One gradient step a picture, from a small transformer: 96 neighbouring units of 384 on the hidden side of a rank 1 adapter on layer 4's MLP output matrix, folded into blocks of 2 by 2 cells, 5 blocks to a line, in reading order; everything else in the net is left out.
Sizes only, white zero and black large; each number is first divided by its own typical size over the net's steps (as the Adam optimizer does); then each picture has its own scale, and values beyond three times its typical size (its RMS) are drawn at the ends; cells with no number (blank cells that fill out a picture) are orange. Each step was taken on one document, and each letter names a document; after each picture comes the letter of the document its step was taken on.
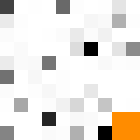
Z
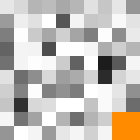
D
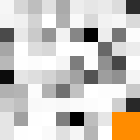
D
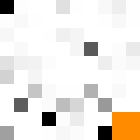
Z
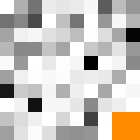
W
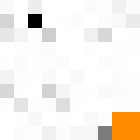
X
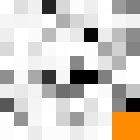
D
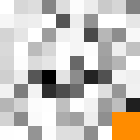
D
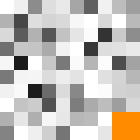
W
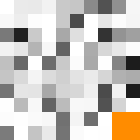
W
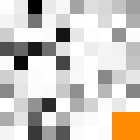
W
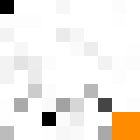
Z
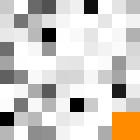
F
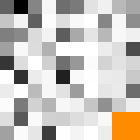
F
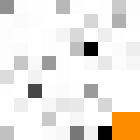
Z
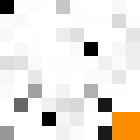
Z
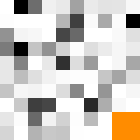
W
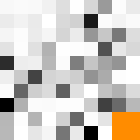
D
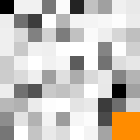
F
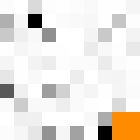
X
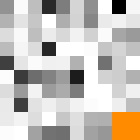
D
